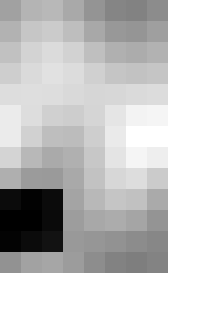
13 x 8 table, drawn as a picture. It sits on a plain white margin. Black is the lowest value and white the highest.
Ninth with the highest average: middle right. Roughest part: bottom left. Stripes: none. Odd patch: lower, in the bottom left.
